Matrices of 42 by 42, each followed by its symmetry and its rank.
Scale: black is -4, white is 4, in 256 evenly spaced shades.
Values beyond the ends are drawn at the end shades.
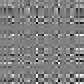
neither, rank two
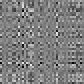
neither, rank three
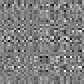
neither, rank three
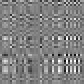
neither, rank two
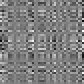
neither, rank two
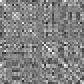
symmetric, rank five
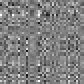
neither, rank three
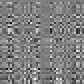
neither, rank three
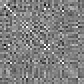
symmetric, rank five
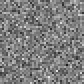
neither, full rank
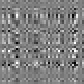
neither, rank two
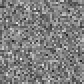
neither, full rank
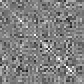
symmetric, rank five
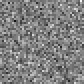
neither, full rank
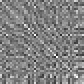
symmetric, rank five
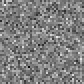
neither, full rank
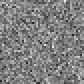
neither, full rank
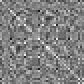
symmetric, rank five
